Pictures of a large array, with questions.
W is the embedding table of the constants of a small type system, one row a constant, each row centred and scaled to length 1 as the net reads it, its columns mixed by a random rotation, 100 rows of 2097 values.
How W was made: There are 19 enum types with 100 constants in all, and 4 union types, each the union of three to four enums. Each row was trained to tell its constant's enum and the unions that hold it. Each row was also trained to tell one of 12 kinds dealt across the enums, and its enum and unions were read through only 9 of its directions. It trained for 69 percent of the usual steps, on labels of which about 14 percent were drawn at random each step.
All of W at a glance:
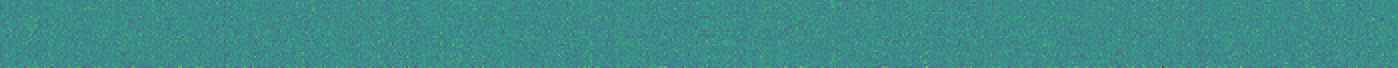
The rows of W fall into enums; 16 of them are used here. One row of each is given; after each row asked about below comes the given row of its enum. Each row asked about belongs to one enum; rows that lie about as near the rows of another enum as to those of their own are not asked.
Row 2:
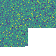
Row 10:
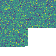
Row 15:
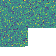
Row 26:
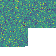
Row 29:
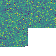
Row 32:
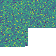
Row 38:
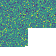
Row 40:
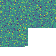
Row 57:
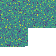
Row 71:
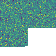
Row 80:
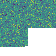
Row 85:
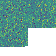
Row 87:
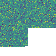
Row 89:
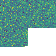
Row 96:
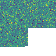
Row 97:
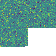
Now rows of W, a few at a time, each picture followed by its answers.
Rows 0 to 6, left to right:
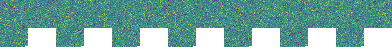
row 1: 96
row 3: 85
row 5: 57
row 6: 96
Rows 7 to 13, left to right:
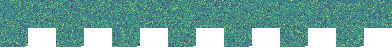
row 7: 80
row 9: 32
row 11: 85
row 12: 32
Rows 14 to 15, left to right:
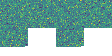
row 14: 40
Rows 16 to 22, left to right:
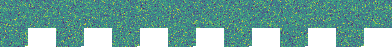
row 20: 10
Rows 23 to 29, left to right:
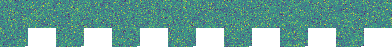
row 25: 57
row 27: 10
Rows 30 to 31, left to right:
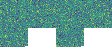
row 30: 38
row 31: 97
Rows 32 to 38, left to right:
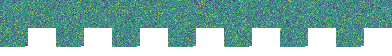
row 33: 15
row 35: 97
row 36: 26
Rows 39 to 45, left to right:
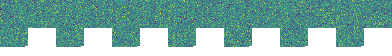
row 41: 96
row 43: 80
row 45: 26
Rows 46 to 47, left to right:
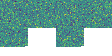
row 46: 57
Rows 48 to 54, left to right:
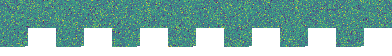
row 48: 96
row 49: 26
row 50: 15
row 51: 15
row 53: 26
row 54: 10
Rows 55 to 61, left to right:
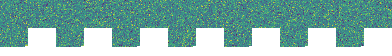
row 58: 40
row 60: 89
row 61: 32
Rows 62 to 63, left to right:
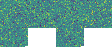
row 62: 97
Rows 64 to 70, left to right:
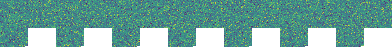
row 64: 96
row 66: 15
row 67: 85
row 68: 85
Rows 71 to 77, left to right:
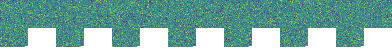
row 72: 40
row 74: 2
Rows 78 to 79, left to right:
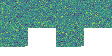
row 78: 71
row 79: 71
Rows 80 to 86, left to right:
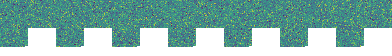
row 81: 97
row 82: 71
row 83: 97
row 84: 15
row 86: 38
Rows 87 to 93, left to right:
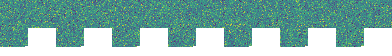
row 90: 85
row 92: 10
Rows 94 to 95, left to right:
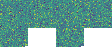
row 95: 2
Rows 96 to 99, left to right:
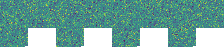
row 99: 10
